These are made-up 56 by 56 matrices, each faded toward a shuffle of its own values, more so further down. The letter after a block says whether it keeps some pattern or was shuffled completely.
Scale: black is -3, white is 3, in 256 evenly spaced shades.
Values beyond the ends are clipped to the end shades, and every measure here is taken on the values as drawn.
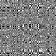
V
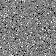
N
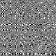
V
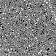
N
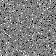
N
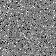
N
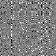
V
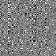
V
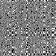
V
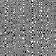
V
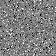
N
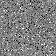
N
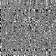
V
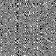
V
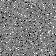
N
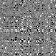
V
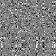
V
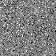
N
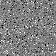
N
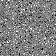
N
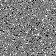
N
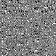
V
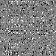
V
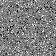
N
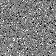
N
